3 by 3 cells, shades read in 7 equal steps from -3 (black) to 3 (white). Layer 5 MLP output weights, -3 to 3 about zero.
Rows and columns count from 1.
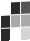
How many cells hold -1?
1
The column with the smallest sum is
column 1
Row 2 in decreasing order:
1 1 -2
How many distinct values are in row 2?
2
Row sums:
0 0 3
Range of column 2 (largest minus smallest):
5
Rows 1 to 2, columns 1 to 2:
3 -2 / -2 1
